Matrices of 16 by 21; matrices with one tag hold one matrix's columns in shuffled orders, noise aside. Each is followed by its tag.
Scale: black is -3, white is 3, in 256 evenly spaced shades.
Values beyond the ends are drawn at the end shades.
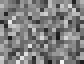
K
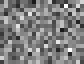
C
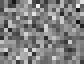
C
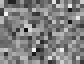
C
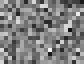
C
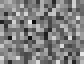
K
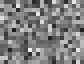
C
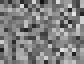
C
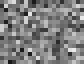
C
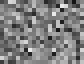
C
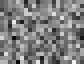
K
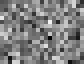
K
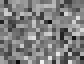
K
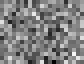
K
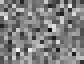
C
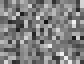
K
